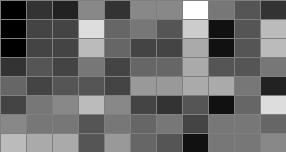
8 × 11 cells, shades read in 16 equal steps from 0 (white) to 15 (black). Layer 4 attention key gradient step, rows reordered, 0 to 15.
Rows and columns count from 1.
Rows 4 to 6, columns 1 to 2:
12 10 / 9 11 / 11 8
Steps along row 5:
up down same up down same down same up up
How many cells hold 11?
13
